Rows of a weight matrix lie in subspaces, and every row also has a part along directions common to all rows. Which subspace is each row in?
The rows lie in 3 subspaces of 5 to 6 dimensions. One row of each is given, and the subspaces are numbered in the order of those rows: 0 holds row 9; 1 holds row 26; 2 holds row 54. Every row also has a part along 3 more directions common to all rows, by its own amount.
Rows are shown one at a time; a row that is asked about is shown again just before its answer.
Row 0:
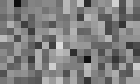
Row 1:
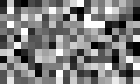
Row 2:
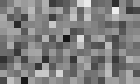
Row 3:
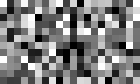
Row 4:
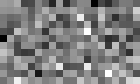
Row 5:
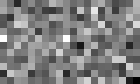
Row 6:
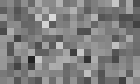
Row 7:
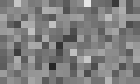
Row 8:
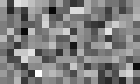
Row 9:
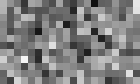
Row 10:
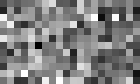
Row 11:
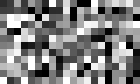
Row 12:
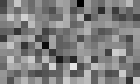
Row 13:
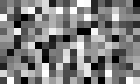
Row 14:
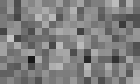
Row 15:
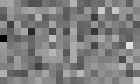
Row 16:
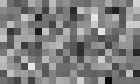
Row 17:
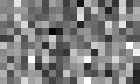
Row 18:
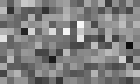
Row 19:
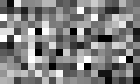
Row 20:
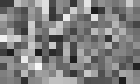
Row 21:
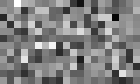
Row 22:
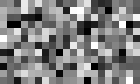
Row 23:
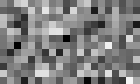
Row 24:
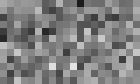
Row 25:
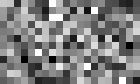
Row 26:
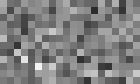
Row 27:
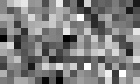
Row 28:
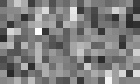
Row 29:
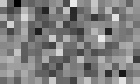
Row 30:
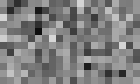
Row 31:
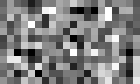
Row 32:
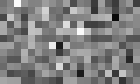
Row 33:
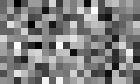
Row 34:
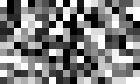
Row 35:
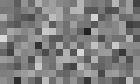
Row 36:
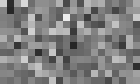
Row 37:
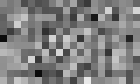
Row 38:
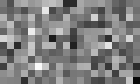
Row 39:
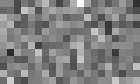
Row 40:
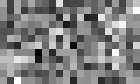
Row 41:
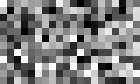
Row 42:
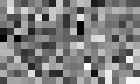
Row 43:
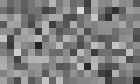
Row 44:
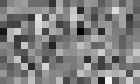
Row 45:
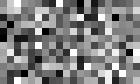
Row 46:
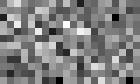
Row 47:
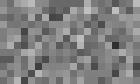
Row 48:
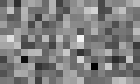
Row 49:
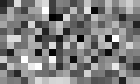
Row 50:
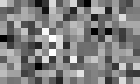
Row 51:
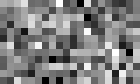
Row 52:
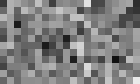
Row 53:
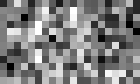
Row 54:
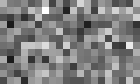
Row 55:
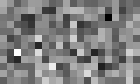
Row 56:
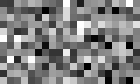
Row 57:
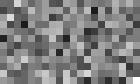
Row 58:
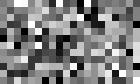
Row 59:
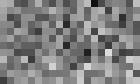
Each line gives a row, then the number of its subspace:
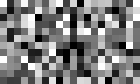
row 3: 0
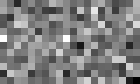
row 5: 2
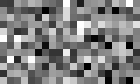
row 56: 2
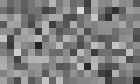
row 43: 1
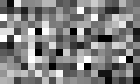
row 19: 1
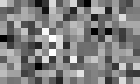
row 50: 2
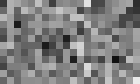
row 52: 2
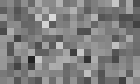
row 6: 1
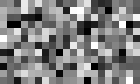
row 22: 1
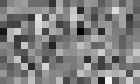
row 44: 0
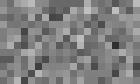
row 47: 1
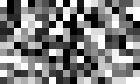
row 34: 0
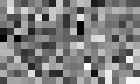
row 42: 0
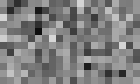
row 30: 0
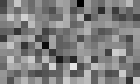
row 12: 2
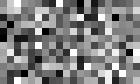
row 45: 0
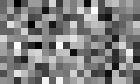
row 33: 1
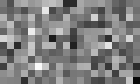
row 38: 2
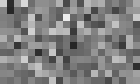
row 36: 0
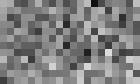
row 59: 0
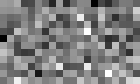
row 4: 0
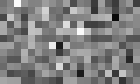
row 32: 0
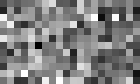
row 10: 2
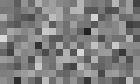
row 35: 1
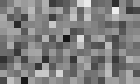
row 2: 1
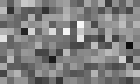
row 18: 2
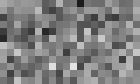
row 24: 1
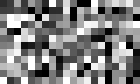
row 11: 2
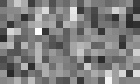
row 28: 0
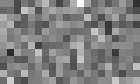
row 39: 0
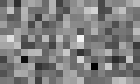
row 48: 1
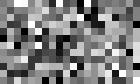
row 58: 2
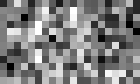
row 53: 0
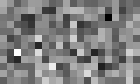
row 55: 1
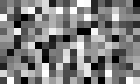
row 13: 0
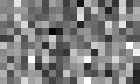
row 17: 1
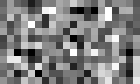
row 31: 1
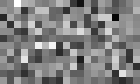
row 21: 0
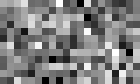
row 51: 2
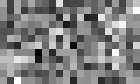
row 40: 0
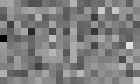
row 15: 2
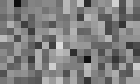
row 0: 1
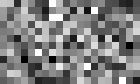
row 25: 2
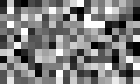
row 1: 1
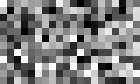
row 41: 1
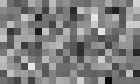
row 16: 0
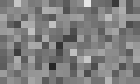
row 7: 1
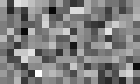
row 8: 1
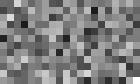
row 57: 2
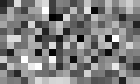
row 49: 2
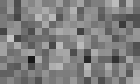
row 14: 1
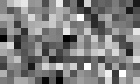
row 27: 2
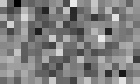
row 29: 0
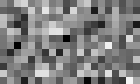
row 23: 2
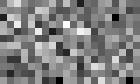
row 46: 0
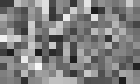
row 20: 2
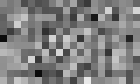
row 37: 0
